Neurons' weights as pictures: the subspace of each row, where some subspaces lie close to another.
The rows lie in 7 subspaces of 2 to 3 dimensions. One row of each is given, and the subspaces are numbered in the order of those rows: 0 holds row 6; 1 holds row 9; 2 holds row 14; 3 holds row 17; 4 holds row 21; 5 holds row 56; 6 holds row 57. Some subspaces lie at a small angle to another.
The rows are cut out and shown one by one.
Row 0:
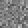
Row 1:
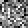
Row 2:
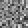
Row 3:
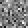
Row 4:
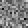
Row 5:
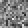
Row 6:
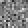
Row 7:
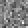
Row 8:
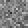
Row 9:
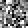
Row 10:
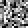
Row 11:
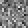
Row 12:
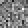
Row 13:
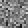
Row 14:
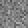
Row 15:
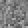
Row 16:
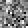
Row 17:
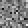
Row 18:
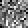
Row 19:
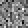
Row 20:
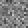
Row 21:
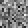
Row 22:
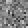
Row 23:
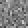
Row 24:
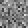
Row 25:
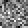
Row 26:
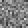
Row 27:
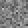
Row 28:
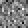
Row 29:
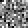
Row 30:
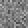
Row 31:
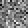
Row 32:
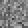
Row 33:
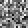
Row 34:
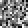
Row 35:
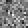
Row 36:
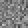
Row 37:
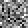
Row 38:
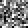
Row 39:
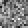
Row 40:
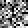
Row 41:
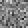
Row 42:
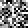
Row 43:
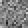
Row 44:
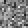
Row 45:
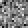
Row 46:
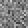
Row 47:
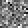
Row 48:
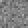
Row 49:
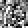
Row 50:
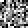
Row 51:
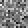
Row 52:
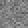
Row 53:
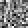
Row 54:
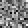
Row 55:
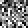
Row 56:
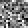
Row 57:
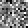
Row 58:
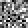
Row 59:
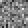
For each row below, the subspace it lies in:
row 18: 2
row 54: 3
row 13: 3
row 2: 3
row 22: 1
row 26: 3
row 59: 5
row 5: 2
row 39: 5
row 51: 6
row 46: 2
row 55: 4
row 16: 1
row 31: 2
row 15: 1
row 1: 0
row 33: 6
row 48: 5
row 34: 6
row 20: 2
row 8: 6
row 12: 0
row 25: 5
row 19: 0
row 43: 2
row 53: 0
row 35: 1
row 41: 6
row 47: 6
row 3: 4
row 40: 6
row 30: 2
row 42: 6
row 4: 3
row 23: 4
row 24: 4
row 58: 0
